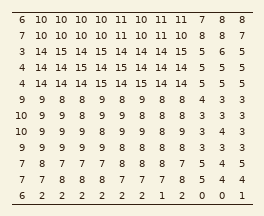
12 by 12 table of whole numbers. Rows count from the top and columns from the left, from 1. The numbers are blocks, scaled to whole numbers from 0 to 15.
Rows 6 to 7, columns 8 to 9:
8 8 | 8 8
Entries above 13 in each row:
0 0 8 8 8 0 0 0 0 0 0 0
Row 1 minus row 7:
-4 1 1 2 1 2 2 3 3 4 5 5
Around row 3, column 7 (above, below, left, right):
10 14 14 14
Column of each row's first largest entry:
6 6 3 4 5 1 1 1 1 2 3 1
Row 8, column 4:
9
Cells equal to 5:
11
